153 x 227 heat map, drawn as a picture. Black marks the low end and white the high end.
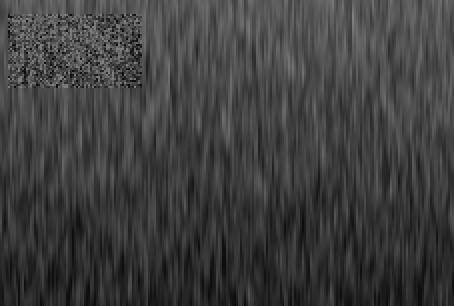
Grain: streaks running down. Slope: up to the top. Roughest part: top left. Odd patch: rougher, in the top left.
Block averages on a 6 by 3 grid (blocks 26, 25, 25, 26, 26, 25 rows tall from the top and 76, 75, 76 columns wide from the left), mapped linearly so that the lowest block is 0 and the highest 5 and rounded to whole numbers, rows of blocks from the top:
555 / 444 / 333 / 222 / 111 / 000
